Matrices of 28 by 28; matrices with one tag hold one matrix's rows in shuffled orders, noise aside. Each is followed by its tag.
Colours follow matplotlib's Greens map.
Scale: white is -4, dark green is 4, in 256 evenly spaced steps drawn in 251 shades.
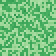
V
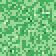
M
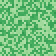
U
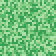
U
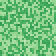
M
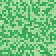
V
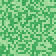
U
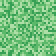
U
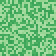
U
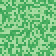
V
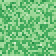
V
